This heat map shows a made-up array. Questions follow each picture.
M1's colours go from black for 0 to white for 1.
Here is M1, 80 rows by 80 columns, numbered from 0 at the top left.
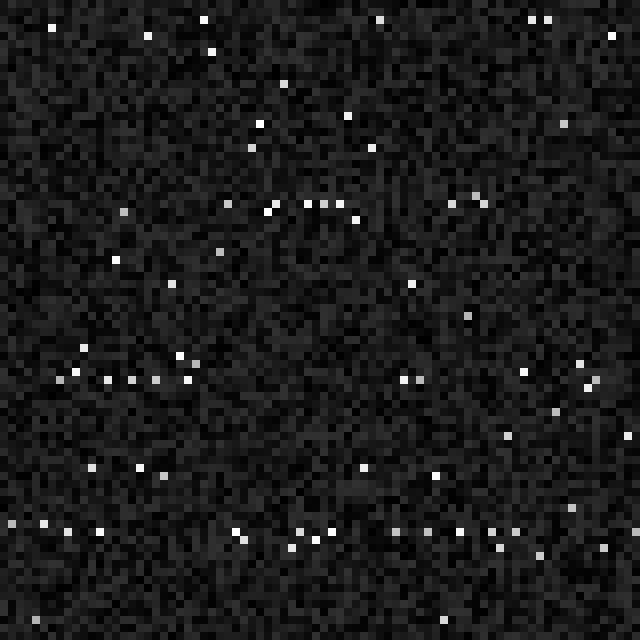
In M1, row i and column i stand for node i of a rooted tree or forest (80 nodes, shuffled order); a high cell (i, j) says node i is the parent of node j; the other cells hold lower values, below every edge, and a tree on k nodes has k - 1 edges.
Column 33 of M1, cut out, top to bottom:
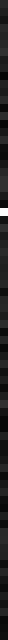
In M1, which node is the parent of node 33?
26
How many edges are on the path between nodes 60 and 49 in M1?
4
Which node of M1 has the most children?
66
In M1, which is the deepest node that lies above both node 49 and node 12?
66
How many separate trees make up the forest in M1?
5
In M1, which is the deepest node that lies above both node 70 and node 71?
15
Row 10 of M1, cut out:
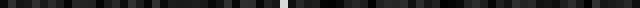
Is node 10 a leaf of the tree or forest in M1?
no
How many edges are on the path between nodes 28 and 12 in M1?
4
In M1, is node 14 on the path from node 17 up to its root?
yes
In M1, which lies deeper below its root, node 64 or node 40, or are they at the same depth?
the same depth
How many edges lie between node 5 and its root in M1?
5
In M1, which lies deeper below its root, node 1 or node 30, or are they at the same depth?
node 30
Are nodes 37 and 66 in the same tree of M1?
yes
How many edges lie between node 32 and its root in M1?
4
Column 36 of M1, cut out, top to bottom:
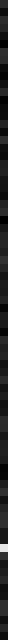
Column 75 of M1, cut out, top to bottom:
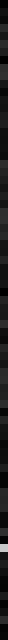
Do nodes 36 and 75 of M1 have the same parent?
yes
